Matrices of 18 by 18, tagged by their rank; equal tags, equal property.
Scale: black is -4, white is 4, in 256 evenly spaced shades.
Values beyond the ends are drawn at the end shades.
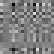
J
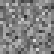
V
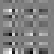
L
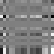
L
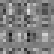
J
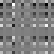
L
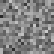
V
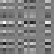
L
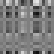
L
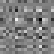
J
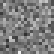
V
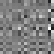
J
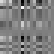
L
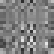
J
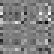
J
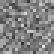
V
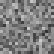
V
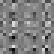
J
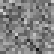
V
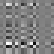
L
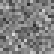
V
